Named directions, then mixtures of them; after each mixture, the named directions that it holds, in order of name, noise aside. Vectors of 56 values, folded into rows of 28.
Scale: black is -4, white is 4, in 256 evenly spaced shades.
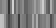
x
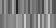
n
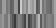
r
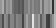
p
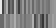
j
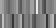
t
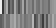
j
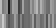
j, t, x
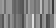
p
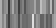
j, p, x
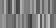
n, r, x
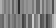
j, p, r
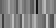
t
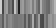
j, r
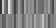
j, p, x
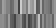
r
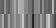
p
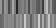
n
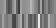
n, r, t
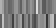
t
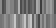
r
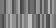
n, r, x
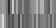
t, x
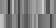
x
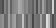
p, t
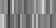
x
